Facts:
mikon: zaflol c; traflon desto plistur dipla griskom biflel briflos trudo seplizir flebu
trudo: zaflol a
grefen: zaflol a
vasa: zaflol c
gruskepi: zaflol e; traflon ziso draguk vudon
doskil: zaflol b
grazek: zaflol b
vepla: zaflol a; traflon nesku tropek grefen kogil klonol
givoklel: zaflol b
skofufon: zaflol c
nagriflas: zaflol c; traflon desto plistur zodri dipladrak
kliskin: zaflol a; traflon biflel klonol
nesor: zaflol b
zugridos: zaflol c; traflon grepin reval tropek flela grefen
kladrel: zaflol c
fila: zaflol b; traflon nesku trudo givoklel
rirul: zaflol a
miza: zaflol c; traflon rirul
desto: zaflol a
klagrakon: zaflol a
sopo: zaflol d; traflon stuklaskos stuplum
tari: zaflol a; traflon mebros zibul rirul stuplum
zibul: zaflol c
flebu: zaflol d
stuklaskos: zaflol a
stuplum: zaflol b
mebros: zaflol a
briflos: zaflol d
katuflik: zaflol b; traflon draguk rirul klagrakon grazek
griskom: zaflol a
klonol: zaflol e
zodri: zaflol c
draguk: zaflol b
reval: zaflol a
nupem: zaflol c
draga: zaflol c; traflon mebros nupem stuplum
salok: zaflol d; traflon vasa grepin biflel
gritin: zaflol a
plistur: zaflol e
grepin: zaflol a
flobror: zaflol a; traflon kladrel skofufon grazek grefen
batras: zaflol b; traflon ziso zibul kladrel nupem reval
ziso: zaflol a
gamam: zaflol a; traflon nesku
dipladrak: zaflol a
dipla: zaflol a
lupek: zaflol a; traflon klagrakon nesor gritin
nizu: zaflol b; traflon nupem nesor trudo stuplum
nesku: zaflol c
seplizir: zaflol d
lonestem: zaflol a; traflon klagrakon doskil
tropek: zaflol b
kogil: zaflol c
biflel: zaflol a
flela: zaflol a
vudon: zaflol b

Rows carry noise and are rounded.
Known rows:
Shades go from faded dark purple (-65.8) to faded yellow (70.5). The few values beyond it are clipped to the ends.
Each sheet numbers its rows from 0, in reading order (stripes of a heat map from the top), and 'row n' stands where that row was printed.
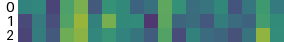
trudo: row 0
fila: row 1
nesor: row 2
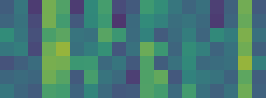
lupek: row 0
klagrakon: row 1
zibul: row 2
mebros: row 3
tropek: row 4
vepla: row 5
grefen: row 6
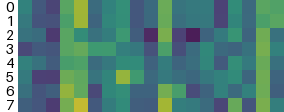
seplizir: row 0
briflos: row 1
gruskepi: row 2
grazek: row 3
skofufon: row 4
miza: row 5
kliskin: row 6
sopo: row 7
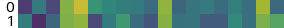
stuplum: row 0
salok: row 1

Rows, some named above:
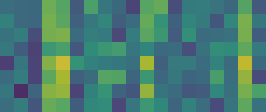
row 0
vepla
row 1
grepin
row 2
stuklaskos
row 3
mikon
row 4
stuplum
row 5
draga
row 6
salok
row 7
gritin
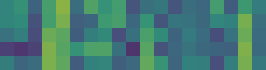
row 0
nesku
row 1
nupem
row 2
gritin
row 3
katuflik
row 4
grepin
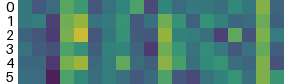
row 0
zugridos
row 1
mebros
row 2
sopo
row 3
flobror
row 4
tari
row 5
plistur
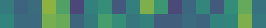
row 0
biflel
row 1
vasa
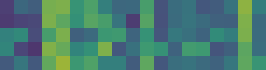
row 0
doskil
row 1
katuflik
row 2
nupem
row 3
rirul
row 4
givoklel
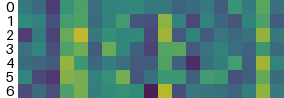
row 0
zodri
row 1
ziso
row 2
nizu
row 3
gamam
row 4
klonol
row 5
rirul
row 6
batras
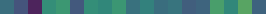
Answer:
nagriflas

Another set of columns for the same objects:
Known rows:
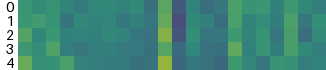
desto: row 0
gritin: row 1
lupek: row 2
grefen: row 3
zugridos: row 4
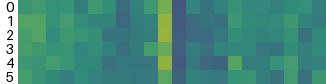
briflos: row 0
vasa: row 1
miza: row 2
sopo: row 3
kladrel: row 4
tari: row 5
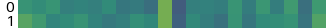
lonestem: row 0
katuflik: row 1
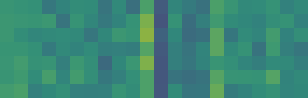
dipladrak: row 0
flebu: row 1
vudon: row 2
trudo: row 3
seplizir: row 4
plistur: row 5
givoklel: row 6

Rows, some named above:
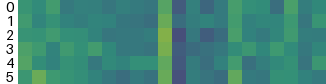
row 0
mebros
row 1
flobror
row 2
nupem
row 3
nagriflas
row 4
nizu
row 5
nesku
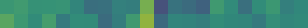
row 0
zibul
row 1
salok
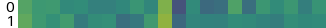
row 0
doskil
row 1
salok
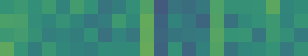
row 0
plistur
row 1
grazek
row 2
biflel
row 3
fila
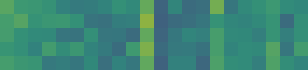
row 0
tropek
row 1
miza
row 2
kliskin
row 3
gruskepi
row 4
grepin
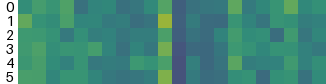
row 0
klonol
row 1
zugridos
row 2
stuklaskos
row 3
zodri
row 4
stuplum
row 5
draga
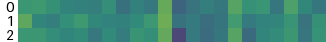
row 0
biflel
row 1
batras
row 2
nesor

